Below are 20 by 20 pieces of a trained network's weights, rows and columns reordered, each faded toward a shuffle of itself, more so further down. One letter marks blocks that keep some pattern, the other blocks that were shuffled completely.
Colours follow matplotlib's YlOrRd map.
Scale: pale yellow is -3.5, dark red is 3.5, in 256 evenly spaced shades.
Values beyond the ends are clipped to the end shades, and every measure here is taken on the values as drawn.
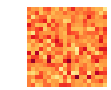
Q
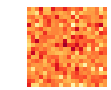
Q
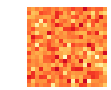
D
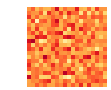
Q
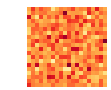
D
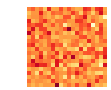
D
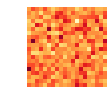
D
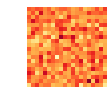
D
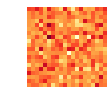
Q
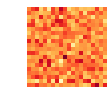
Q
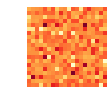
D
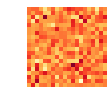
Q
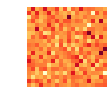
D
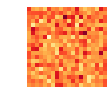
D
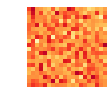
D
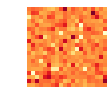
D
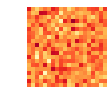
D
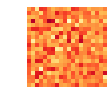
Q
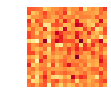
Q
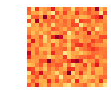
D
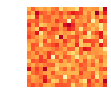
D
